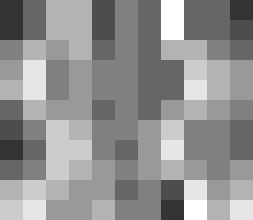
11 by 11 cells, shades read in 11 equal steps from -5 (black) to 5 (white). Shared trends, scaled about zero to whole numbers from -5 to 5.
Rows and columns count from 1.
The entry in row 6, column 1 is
-1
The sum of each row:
-3 -2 6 10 12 5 6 5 10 13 19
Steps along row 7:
up up down down same up up down same down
